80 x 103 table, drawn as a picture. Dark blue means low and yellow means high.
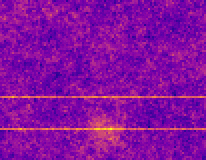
The values are skewed, with a long tail toward high values. A single bump stands in the bottom middle. Rows 49 and 65 differ from the rows beside them. Overall the values sit about 30% of the way up the scale.
